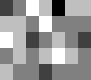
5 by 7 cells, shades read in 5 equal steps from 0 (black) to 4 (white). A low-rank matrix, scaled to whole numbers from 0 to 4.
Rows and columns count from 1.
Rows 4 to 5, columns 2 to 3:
3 2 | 2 2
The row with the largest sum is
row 4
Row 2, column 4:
4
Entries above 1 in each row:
5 7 5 7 6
